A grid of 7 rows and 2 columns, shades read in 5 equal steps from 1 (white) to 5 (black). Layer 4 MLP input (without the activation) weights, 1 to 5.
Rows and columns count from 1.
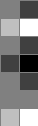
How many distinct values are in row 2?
2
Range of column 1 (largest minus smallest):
2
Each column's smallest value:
2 1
